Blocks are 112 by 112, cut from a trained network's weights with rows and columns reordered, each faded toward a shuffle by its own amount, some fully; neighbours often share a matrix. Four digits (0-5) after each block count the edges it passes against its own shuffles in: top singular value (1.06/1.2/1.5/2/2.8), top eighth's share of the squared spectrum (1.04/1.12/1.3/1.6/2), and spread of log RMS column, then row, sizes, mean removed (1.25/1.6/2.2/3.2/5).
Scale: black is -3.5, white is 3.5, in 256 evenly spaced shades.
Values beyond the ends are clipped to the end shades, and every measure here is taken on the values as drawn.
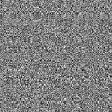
4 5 2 3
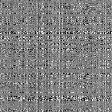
4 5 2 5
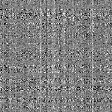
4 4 2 4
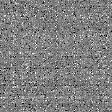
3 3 3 1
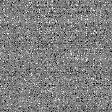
3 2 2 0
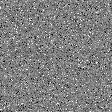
0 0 0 0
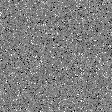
0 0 0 0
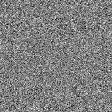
3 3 0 1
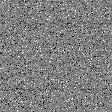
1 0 0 0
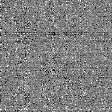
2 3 3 1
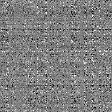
3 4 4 2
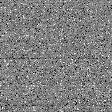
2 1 1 0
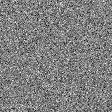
1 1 0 0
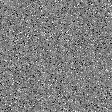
0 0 0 0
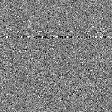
3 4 1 2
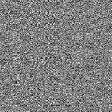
4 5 2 3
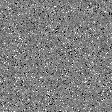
0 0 0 0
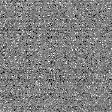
3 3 2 1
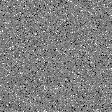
1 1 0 0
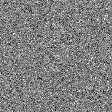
2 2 1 1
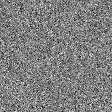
2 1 0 0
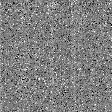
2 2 0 1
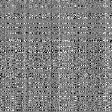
4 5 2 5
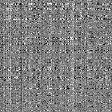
4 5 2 4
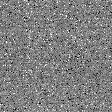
1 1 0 0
